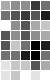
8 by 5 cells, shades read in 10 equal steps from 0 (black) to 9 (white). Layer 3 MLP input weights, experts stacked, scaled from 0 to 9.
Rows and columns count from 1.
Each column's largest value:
9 7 9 8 9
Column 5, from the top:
4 1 7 6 1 4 6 9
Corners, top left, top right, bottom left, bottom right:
6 4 8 9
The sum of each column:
45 43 34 27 38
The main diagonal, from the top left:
6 3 3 5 1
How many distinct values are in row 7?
4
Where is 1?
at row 2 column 5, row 5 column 5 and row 6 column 3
